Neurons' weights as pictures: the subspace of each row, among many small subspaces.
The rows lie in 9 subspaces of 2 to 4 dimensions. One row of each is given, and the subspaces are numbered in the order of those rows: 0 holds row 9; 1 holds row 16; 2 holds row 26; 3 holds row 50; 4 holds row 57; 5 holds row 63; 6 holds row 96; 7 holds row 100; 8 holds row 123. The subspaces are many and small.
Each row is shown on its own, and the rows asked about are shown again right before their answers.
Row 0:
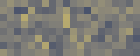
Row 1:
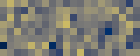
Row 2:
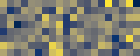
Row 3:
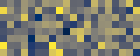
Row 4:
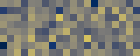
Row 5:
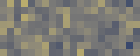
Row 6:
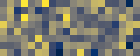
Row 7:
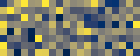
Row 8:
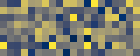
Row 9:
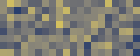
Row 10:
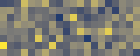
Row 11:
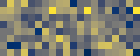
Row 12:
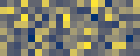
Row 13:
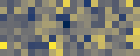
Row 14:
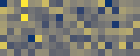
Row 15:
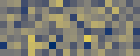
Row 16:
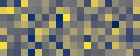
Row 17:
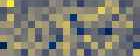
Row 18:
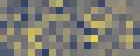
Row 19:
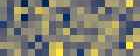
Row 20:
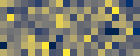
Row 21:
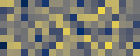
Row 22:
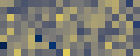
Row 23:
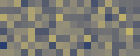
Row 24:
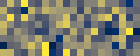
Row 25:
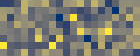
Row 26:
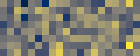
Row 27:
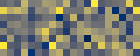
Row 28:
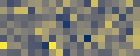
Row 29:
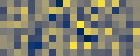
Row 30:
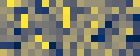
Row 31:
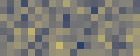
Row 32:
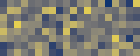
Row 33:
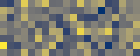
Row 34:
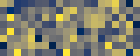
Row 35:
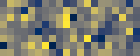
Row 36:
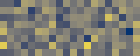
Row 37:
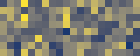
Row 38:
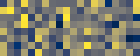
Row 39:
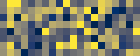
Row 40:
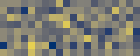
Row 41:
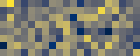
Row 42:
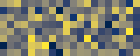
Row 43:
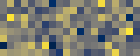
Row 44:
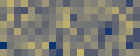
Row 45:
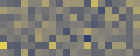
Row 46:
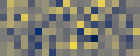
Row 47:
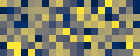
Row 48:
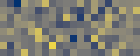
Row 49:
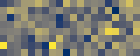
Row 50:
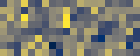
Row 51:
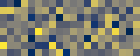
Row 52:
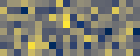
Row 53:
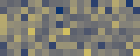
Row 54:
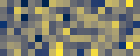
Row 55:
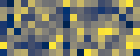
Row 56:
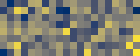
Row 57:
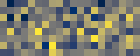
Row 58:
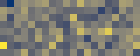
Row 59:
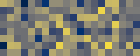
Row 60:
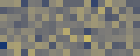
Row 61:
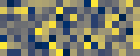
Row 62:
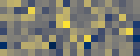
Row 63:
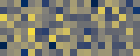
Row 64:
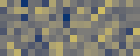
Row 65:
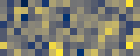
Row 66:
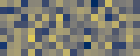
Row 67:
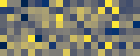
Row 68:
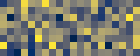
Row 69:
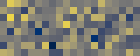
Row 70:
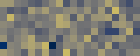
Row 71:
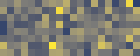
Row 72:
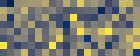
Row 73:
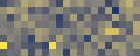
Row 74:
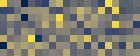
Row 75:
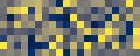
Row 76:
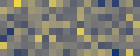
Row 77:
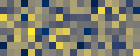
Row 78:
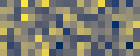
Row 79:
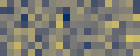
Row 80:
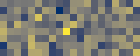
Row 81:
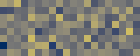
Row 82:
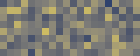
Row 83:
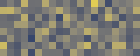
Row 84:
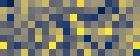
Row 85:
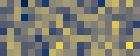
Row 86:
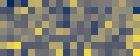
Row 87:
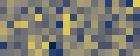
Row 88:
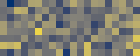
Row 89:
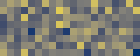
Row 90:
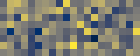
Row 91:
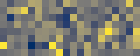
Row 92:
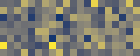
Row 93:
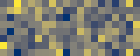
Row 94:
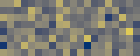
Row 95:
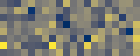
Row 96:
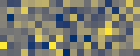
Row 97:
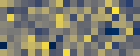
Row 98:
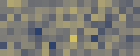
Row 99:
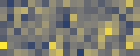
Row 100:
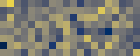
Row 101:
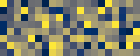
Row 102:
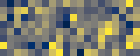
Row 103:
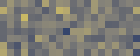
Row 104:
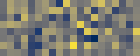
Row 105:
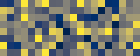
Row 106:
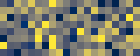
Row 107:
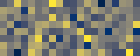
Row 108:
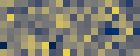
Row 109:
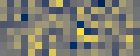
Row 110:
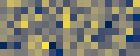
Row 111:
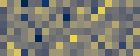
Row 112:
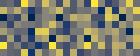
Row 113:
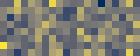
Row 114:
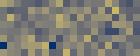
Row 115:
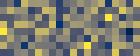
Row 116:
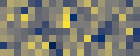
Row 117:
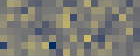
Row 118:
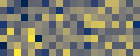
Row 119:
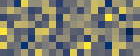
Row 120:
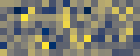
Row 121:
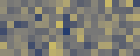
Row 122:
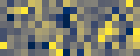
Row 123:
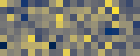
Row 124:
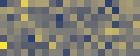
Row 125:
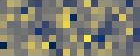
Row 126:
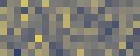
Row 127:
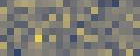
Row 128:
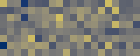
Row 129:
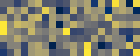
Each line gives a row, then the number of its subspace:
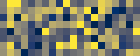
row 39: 4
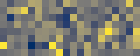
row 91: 6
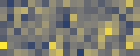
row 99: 2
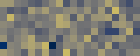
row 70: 8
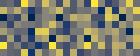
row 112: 5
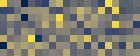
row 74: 8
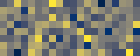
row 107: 6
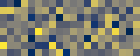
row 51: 1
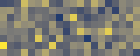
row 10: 2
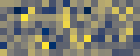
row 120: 0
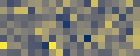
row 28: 0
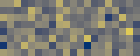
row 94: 5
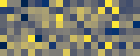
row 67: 8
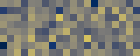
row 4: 0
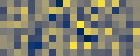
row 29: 4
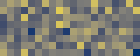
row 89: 5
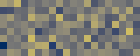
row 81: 1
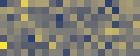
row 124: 8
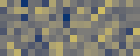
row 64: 4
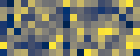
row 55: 7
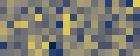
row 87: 1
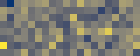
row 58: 7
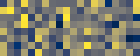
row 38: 1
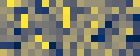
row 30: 1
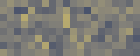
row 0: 0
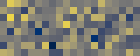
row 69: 4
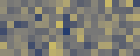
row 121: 1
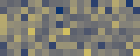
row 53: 5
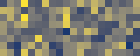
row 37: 3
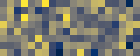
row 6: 2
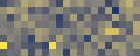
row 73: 8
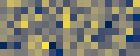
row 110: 1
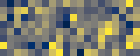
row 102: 2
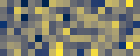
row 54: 2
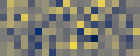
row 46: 4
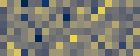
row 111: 4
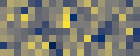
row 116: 3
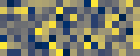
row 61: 0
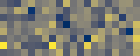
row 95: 5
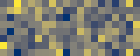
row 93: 6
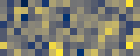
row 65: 2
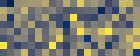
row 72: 7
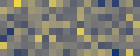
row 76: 4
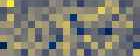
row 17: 7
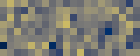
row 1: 2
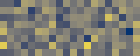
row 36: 5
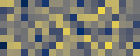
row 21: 7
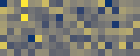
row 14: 8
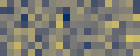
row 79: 1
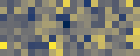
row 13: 5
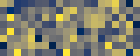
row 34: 6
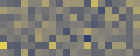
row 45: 3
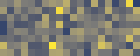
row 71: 5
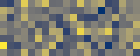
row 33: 7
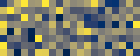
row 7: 6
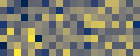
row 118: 6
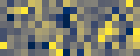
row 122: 6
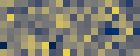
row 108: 8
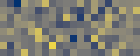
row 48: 6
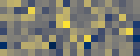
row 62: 5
